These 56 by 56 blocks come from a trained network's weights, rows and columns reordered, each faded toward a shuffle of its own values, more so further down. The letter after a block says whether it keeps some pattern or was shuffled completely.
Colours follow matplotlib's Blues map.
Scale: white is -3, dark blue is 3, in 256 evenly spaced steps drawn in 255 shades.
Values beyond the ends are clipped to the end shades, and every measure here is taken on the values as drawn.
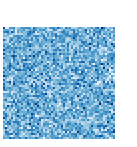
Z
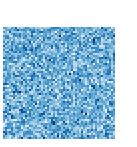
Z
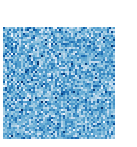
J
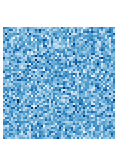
J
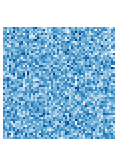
J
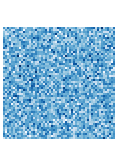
Z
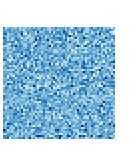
J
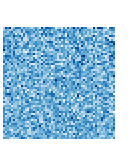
J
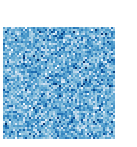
Z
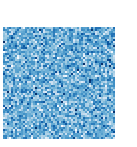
Z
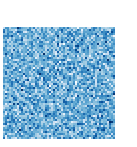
J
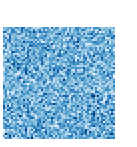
Z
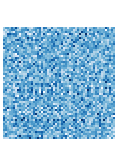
J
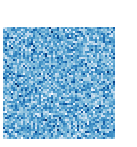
Z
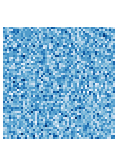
J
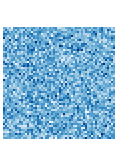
Z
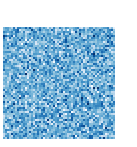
J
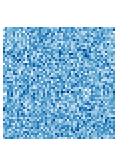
J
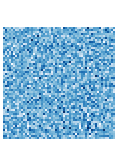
J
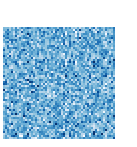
J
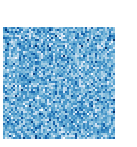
J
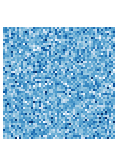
J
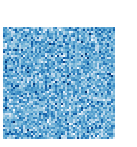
J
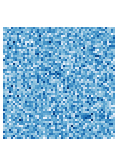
J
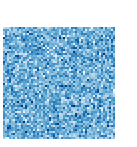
J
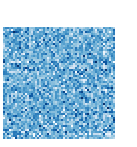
J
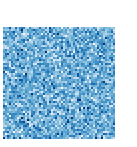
Z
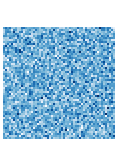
Z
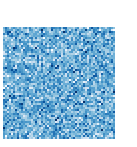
Z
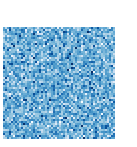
Z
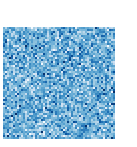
Z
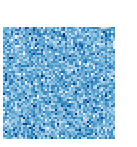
Z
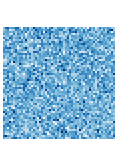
Z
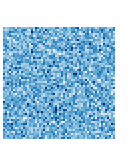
Z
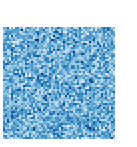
Z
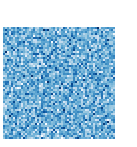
Z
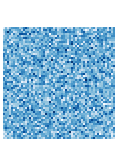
J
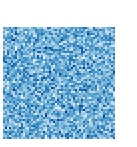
Z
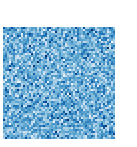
Z
